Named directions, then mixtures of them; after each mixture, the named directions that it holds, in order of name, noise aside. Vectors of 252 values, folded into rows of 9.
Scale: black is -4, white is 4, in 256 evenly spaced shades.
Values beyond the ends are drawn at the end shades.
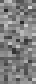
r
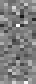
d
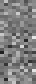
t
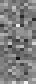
d, r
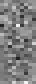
d, r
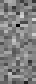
d, r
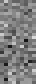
r, t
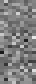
t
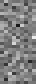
d, t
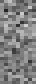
d, r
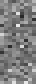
d, t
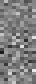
t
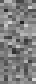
r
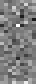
d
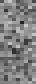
r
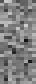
r, t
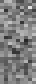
r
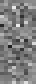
d, r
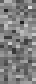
r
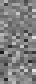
t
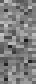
r, t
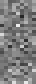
d, t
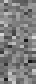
r, t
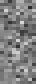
r, t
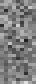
d, r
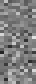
t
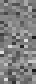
t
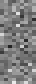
d, t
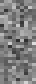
d, r
